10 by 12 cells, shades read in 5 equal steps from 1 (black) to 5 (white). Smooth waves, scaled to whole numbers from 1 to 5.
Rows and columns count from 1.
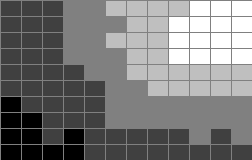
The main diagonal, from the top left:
2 2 2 3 3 3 3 3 2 2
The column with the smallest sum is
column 1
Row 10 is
1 1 1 1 2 2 2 2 2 2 2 2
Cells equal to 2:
43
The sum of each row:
43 43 44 43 38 36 30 29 23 20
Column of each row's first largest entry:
10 9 9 9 7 8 6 6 10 5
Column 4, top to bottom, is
3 3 3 3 2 2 2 2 1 1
